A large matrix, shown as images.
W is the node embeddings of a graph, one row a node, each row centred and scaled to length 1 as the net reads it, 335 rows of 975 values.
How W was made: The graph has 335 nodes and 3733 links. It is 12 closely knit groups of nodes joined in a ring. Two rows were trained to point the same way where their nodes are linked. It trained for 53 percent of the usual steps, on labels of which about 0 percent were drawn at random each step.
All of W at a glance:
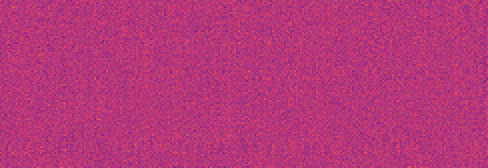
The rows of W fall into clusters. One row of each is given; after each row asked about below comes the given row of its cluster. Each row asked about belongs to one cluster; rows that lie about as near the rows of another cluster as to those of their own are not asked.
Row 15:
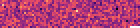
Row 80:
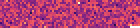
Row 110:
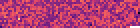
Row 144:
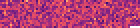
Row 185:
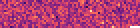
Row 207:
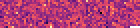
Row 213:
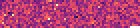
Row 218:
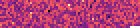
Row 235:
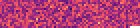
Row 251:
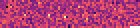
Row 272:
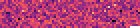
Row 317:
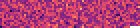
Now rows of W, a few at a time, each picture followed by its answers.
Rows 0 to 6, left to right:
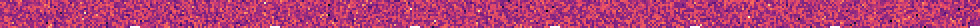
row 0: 207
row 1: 185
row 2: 15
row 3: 317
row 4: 207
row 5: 218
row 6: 144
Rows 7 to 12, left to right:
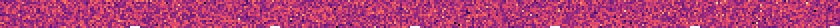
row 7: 207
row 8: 272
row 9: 185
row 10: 80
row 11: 272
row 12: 235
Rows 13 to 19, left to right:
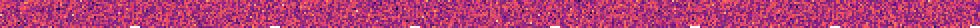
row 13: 15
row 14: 235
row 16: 80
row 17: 80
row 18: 15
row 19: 185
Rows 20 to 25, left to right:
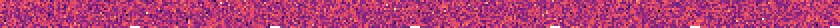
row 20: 15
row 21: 207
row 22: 80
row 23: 272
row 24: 80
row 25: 213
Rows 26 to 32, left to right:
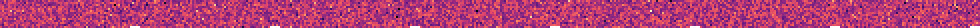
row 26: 185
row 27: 213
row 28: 144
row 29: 80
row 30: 110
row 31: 80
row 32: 235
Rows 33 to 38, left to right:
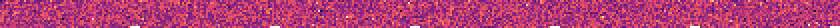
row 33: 213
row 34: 15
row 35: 251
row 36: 235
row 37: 272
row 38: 235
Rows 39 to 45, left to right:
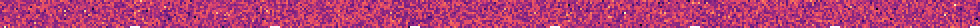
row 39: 207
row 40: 15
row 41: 144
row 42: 272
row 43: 218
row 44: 218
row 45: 185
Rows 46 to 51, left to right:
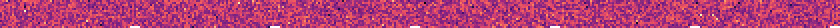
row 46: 15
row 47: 218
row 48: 251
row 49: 207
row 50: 213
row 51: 15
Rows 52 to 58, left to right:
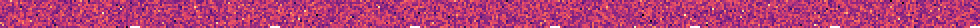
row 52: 235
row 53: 213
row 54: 110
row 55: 317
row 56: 185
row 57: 15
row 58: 317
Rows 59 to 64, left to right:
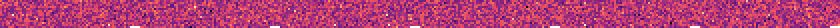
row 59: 235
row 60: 213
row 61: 235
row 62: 213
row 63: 213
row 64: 80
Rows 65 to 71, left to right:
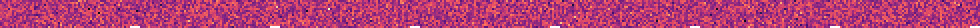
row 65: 185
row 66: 80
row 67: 235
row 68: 15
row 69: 235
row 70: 207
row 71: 185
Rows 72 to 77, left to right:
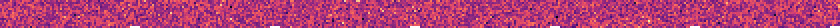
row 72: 110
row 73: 218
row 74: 80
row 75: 110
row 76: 272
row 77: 218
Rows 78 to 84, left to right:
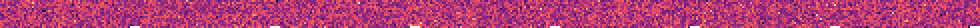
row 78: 144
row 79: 251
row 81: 317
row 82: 144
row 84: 144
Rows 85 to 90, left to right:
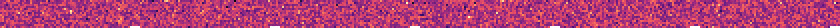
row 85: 213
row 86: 144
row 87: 213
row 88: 218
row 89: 272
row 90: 207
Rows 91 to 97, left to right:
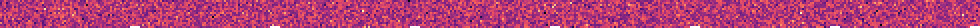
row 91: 80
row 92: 235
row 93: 144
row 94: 317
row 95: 317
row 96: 207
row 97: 272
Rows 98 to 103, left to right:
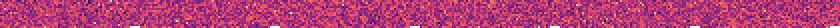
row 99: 213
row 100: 317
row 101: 15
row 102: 207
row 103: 272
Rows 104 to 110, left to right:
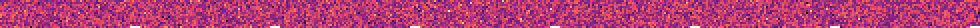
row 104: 110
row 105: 317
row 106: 80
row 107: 317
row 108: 213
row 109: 144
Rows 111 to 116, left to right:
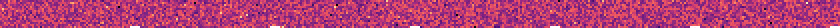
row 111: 185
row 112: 235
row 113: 213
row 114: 317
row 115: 80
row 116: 272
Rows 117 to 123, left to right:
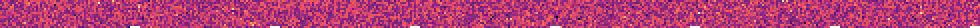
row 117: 218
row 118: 110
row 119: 15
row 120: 110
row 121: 110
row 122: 317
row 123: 235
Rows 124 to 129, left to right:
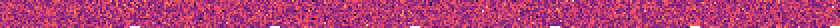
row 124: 317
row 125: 218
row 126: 235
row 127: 144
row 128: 80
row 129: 80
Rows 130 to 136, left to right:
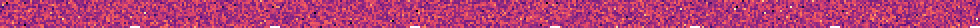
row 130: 213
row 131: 317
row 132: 272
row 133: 213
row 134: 185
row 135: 218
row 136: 185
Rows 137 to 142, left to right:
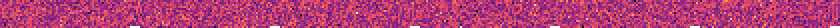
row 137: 110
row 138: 235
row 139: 15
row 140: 272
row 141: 272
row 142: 15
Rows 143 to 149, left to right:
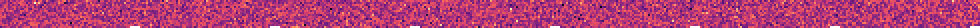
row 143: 272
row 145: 110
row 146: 15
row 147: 272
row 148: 185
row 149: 218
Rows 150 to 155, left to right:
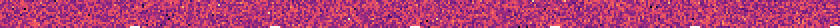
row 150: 272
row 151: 15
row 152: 80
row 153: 80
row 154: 218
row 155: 251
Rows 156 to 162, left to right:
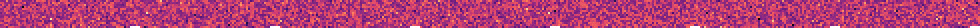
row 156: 207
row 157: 207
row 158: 80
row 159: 80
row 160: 272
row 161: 317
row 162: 213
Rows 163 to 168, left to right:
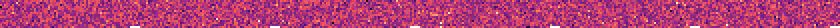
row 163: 218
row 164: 144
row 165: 15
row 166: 110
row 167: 317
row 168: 317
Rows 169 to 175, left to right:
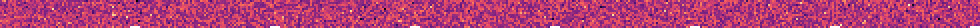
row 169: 251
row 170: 207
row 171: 213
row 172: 218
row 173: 272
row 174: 15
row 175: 218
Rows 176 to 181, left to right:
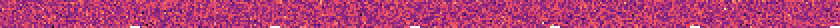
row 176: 185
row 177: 15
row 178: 317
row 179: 272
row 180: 272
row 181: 272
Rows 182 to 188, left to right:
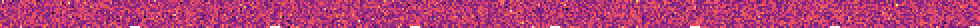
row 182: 144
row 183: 317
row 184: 80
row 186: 80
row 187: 213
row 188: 213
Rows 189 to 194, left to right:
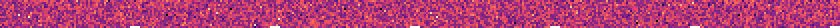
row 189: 218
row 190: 15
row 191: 272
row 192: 317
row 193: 213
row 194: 218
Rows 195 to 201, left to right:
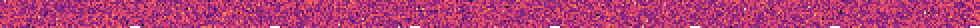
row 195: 251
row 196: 185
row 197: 15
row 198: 144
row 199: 317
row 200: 218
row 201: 207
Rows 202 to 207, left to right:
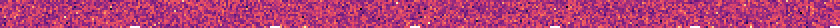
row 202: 110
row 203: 218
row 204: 317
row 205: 251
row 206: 251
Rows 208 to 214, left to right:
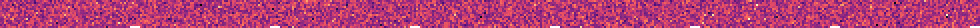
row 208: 80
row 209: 251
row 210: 15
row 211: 185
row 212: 317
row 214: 235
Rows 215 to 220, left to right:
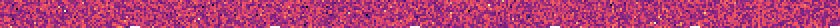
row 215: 207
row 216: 317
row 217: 110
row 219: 317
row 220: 144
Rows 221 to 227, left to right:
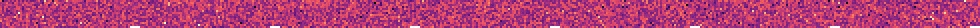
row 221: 235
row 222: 218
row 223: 15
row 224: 144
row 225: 317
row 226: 218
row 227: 110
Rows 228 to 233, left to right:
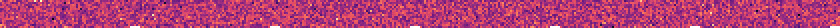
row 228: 317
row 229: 213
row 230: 251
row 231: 185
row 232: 185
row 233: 80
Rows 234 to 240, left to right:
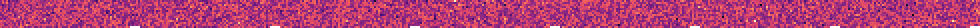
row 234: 144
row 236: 144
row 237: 317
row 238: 15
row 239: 317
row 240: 272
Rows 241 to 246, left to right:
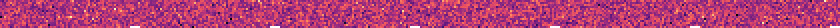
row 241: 251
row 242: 218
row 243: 235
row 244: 15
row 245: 110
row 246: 110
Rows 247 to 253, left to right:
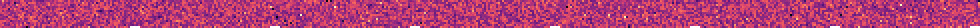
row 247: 144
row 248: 185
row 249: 15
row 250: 317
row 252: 207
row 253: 251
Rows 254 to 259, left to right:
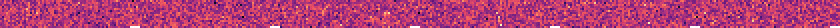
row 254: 80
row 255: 272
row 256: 110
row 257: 218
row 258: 144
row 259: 317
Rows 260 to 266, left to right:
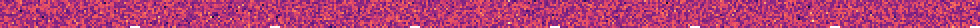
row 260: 207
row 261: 110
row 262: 213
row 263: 144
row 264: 235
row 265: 272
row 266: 185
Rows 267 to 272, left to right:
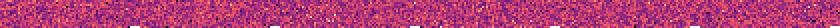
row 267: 144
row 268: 144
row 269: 207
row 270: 317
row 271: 317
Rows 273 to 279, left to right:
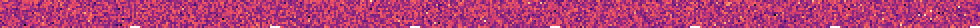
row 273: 15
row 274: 185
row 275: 218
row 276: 80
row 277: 80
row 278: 218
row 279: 185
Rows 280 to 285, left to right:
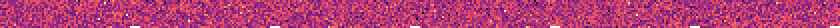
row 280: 218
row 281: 207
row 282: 185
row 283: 80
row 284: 144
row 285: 272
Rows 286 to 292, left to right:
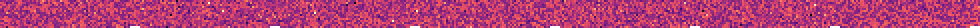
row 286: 207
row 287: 144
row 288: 272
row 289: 207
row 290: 185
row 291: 185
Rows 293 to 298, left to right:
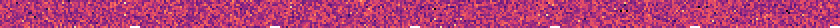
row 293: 185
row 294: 110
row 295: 185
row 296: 213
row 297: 272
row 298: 251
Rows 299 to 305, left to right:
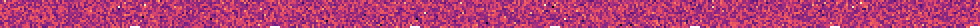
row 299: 185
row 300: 110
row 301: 185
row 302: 317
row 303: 185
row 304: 272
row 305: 272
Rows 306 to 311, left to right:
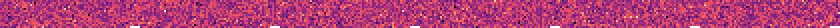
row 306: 272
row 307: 15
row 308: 235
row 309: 185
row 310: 251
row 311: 110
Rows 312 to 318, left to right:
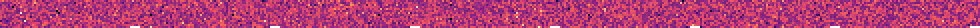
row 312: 272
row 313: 207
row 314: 80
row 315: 251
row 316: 80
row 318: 110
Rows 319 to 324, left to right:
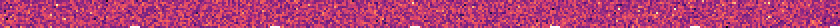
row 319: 213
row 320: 235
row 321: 213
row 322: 185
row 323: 251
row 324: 144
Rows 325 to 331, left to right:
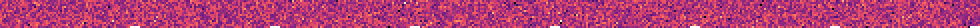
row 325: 272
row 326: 317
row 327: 272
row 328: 15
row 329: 235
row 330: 251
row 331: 144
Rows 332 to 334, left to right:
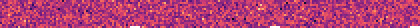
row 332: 251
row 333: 213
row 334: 213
